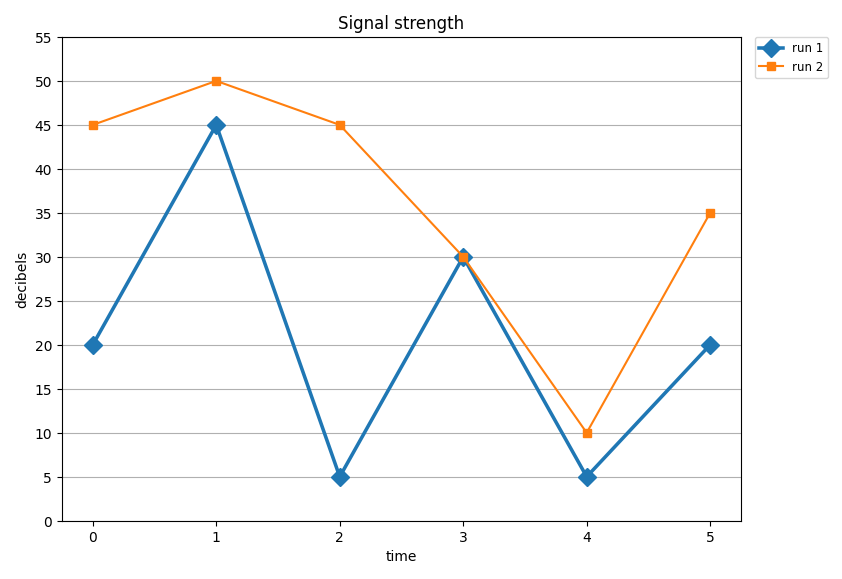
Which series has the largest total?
run 2
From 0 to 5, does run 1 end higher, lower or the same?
the same
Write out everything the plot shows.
Title: Signal strength
x-axis: time, ticks 0 1 2 3 4 5
y-axis: decibels, ticks 0 5 10 15 20 25 30 35 40 45 50 55
Legend: run 1, run 2
Values:
run 1: 20 45 5 30 5 20
run 2: 45 50 45 30 10 35
